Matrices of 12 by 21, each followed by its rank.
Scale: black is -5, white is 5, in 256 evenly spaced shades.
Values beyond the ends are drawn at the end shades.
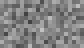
full rank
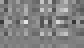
two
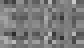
two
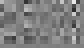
two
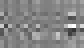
two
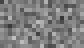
full rank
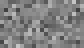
full rank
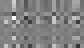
two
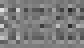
two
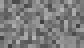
full rank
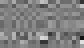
two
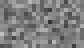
full rank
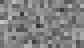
full rank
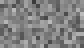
full rank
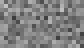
full rank
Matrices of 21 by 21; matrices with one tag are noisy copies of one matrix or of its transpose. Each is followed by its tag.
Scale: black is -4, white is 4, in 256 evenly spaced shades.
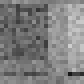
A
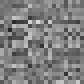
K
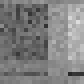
A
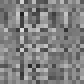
K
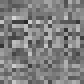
K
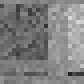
A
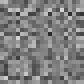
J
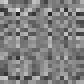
J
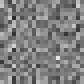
J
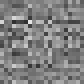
K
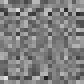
J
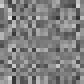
J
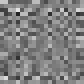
J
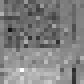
A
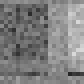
A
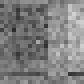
A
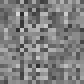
K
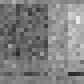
A
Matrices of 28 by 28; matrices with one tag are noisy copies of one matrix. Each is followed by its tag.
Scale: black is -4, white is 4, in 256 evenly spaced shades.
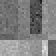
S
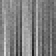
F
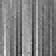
F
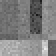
S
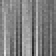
F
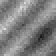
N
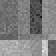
S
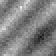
N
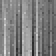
F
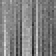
F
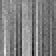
F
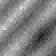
N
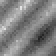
N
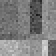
S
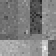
S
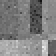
S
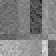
S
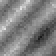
N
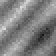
N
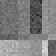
S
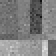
S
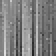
F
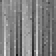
F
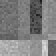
S
